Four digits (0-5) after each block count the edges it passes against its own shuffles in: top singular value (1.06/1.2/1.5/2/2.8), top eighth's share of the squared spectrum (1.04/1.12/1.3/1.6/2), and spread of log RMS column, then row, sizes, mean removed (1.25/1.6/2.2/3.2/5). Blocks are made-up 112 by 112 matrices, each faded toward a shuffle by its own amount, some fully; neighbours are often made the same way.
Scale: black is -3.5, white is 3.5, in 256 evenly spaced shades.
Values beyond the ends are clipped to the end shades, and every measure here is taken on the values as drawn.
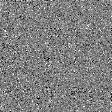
1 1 2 2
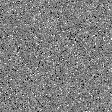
0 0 0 0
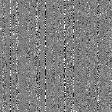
3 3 4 0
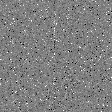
1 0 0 0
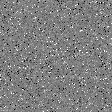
0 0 0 0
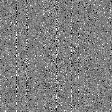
2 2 3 0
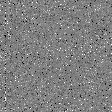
2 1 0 0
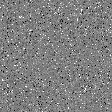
2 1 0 0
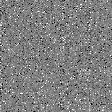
4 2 1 0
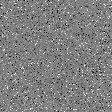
2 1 0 0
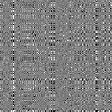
5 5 4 3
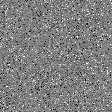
2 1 0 0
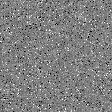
3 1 0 0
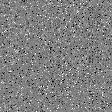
2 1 0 0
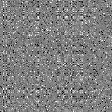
5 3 2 2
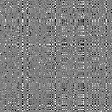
5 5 4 3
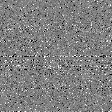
2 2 1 3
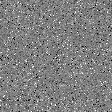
0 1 0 1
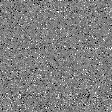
1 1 1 2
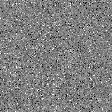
3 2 1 1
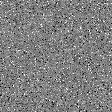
1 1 0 0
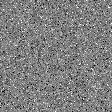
0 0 0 0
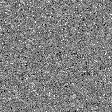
2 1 0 0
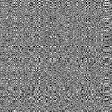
5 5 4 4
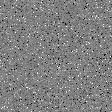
0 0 0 0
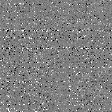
2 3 2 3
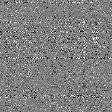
2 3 2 3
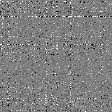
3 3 2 3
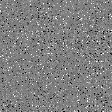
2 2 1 2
